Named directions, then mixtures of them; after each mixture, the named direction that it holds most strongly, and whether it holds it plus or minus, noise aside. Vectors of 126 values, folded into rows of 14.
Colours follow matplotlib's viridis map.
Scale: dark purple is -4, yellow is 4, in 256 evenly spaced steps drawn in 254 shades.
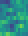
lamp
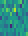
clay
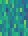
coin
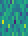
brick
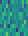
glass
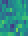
lamp, plus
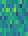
clay, plus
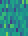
glass, plus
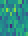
clay, plus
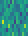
brick, plus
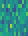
clay, minus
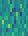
brick, plus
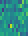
clay, minus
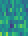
coin, plus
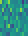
glass, minus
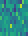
clay, minus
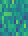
brick, plus
